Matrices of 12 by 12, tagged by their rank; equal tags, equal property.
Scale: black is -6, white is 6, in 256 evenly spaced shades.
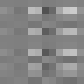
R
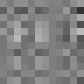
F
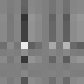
R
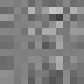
F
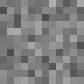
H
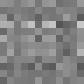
F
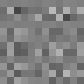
F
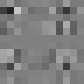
F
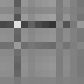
R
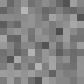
H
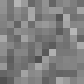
H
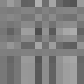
R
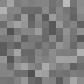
H
